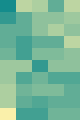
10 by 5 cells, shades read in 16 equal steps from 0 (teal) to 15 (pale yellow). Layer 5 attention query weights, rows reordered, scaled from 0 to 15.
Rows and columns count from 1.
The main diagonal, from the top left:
0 5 8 5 8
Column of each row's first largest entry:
2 5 4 5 5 1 1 1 1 1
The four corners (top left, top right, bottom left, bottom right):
0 11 15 6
